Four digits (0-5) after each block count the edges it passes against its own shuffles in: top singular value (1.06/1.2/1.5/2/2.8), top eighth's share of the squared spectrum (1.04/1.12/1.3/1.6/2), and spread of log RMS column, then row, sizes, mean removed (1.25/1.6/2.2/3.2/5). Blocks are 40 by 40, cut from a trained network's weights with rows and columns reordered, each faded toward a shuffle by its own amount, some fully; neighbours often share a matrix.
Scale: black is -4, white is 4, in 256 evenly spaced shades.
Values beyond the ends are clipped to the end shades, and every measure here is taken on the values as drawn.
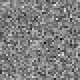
1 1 0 0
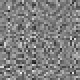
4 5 3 1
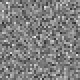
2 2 0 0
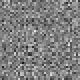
3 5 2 1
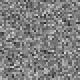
2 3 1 0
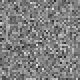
2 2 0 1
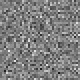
3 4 2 1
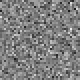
0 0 0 0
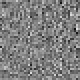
3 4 2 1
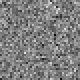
0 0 0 0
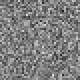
2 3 1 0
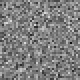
1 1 0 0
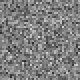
0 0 0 0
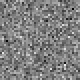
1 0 0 0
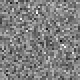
0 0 0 0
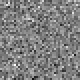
1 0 0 0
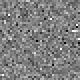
1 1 0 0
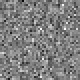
1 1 0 0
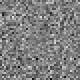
3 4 1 2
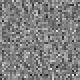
2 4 1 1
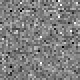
1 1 0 0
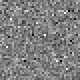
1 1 0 0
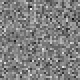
2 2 1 0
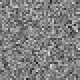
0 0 0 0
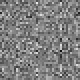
4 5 2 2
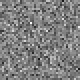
0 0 0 0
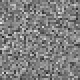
1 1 0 0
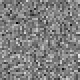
2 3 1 0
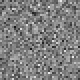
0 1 0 0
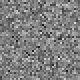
0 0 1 0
